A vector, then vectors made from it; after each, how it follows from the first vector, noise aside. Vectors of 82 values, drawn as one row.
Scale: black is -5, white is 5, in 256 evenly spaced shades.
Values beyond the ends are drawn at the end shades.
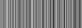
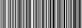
scaled up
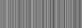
shrunk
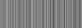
shrunk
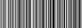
scaled up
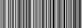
scaled up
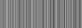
shrunk
